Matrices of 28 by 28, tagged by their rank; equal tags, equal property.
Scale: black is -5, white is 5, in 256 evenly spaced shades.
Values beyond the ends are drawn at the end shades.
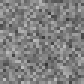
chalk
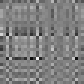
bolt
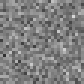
chalk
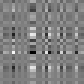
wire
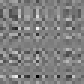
bolt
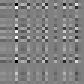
wire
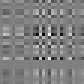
wire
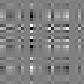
wire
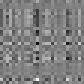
bolt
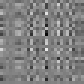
bolt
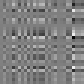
wire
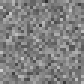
chalk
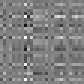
bolt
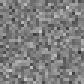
chalk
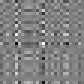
bolt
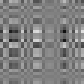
wire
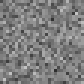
chalk
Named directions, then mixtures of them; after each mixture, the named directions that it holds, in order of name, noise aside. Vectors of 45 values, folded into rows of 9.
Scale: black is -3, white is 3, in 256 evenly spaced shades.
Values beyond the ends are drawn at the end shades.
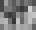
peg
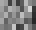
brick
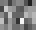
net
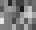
brick, net, peg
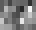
brick, net, peg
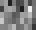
brick, net, peg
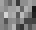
brick, peg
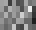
brick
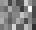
brick, peg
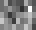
brick, peg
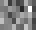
brick, peg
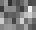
brick, net, peg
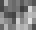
peg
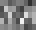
net
